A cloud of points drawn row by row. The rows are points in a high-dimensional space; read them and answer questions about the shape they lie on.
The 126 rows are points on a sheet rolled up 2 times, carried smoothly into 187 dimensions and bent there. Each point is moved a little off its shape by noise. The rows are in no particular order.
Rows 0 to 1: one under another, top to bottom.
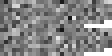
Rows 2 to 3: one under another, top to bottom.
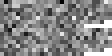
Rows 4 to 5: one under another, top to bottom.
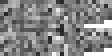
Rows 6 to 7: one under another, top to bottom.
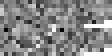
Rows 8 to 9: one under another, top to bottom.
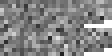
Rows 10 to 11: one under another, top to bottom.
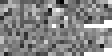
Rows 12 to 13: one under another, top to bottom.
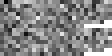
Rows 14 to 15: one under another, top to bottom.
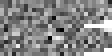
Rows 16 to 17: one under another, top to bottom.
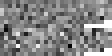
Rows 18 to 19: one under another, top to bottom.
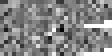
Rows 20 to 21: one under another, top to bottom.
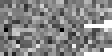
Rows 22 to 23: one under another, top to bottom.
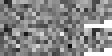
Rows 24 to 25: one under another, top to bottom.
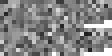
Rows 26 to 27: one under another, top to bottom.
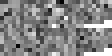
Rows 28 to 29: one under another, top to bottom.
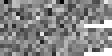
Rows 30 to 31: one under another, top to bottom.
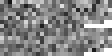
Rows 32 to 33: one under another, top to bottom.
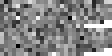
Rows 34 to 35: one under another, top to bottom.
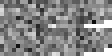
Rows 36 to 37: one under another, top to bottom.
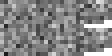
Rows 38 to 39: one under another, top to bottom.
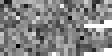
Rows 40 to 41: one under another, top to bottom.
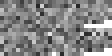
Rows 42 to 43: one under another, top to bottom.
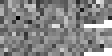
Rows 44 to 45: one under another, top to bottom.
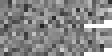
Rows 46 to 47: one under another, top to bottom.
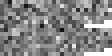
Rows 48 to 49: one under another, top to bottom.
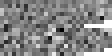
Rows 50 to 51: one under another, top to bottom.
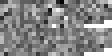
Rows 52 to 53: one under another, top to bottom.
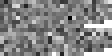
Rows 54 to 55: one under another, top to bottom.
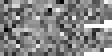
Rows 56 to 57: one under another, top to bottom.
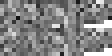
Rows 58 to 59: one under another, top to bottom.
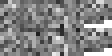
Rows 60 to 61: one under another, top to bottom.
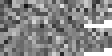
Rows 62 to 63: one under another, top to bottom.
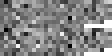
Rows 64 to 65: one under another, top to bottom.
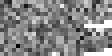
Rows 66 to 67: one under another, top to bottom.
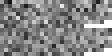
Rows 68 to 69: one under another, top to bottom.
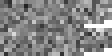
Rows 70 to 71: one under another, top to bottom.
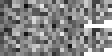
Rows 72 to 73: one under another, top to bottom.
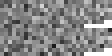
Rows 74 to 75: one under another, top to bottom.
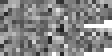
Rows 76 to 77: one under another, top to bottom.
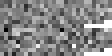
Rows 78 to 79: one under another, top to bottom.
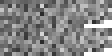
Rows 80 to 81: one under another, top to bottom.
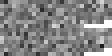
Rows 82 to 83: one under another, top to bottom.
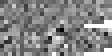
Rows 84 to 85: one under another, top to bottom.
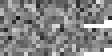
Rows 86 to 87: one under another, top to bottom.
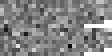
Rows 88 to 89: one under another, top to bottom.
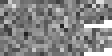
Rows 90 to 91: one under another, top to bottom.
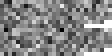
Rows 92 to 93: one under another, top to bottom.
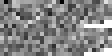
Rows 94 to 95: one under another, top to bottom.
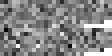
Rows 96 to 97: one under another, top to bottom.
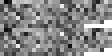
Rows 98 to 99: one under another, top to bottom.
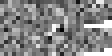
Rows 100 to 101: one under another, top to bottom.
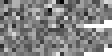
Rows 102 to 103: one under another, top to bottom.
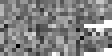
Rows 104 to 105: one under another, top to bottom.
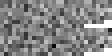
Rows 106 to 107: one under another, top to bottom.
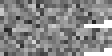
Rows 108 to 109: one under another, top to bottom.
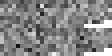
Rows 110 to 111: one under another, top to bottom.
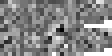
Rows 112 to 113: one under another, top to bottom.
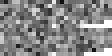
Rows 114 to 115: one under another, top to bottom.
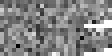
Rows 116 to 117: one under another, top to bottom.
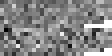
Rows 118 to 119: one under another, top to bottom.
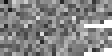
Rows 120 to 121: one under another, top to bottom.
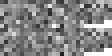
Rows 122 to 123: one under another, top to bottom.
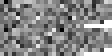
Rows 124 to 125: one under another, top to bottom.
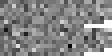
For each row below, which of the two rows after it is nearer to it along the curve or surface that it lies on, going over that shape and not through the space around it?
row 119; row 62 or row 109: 109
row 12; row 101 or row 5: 5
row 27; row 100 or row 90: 100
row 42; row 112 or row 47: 112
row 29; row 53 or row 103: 103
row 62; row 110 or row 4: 4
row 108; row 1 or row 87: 87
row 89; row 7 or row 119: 119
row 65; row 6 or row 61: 6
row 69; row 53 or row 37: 37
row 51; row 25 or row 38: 25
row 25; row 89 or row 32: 32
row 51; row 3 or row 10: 10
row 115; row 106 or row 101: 106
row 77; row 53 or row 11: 53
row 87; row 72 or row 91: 72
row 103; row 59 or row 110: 59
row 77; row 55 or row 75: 55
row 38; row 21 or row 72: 21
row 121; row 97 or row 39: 39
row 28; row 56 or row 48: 56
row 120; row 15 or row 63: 15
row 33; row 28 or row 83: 83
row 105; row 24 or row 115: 115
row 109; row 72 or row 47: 72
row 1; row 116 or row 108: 116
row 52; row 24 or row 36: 24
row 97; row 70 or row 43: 70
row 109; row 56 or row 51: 56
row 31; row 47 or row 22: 22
